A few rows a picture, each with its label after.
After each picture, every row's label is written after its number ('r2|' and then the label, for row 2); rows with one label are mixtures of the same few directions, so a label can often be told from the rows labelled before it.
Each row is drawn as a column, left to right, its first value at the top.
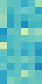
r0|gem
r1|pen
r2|pen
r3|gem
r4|gem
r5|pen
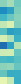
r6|gem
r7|gem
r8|gem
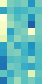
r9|pen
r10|gem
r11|gem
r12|pen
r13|gem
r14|pen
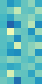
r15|pen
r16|gem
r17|gem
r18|pen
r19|gem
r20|gem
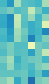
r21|pen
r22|pen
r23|pen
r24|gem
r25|gem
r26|pen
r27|gem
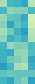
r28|pen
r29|gem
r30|pen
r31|pen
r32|pen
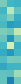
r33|pen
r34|gem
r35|gem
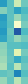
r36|pen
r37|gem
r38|gem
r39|gem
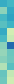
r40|pen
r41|gem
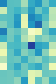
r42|pen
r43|gem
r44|pen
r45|pen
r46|gem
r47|gem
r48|gem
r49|pen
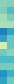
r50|gem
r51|gem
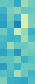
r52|pen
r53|gem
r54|gem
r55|pen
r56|gem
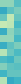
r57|gem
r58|pen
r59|gem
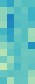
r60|pen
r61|pen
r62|pen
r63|pen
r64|gem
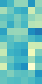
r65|pen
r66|gem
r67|pen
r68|pen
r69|pen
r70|gem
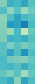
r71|pen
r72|gem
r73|pen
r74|gem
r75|gem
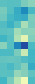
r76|gem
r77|pen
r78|gem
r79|gem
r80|pen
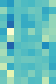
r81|pen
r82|gem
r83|gem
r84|pen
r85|gem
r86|gem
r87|gem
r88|pen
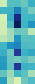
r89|pen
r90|gem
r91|pen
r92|pen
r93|gem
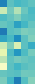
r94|pen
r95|gem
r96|gem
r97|gem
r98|gem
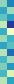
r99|gem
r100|gem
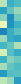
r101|gem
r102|pen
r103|gem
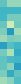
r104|gem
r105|gem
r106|pen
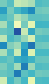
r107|gem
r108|gem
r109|gem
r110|pen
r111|gem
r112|gem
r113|gem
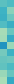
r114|gem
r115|gem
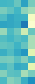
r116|gem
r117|pen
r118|pen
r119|gem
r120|pen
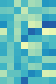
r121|gem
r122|pen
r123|pen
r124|gem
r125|gem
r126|gem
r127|gem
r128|gem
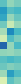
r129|gem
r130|gem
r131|gem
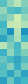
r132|gem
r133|gem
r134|pen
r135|gem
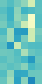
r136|gem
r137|gem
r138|gem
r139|gem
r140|pen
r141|gem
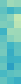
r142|gem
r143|pen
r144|pen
